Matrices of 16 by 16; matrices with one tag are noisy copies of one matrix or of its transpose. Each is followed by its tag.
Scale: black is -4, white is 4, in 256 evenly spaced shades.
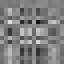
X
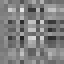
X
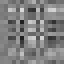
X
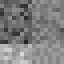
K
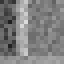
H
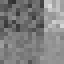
K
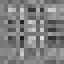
X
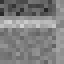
H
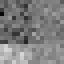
K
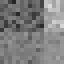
K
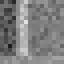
H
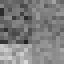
K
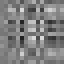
X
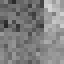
K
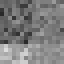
K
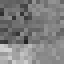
K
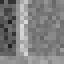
H
